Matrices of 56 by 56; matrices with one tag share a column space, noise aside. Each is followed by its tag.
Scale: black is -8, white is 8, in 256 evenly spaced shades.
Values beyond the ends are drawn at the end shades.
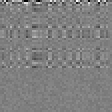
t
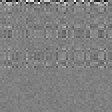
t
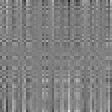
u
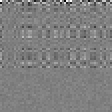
t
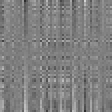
u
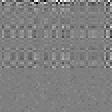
t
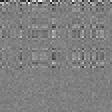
t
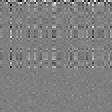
t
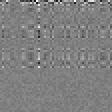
t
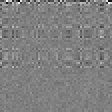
t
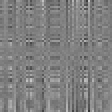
u
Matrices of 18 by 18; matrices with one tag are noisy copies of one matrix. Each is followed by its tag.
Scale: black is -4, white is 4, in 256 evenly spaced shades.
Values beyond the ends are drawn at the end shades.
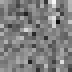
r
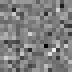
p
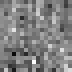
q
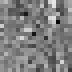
r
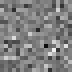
p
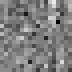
r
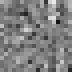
r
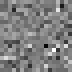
p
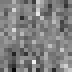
q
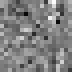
r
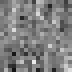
q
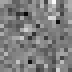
r
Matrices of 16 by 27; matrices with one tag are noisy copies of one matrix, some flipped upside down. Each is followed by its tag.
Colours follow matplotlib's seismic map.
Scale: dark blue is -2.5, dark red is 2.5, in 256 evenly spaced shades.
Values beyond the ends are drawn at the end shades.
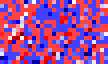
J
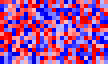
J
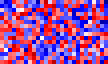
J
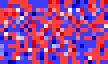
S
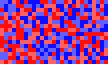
J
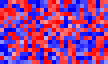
S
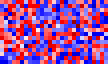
J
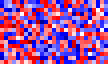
J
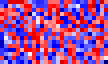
S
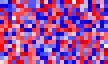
J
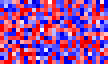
J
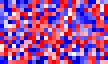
S
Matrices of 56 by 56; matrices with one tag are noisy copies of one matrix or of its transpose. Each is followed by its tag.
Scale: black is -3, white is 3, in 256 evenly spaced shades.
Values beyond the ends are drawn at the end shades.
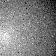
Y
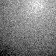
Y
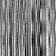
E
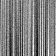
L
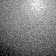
Y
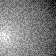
Y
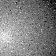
Y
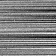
L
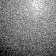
Y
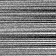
L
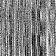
E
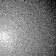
Y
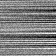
L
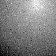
Y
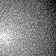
Y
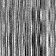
E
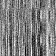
E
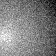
Y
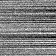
L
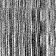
E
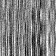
E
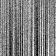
L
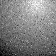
Y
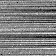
L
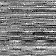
E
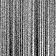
L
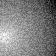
Y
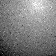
Y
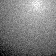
Y
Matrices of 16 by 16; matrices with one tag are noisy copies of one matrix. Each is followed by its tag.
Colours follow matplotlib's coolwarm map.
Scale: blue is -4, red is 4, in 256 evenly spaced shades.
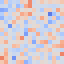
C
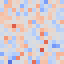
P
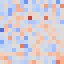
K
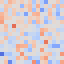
P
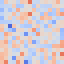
C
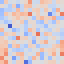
C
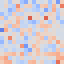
K
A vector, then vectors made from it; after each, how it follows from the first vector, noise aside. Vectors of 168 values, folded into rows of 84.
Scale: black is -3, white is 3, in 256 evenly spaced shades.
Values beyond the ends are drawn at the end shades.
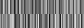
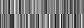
negated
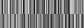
reversed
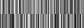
negated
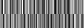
reversed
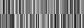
negated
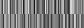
reversed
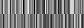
reversed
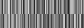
reversed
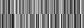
negated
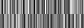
reversed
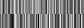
negated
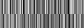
reversed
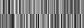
negated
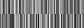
negated
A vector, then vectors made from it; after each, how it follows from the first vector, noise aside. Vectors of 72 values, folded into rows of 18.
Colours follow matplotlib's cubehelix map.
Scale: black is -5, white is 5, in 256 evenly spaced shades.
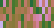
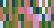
scaled up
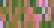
copied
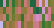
copied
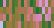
copied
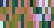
scaled up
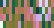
scaled up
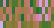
copied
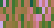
copied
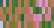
copied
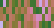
copied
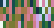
scaled up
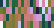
scaled up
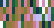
scaled up
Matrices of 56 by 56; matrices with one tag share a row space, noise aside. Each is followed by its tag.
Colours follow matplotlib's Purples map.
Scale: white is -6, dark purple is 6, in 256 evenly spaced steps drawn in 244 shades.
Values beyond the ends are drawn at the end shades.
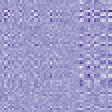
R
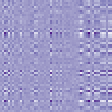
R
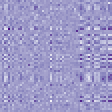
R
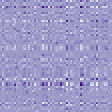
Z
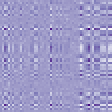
R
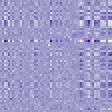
R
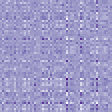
Z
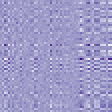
R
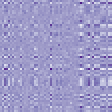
R
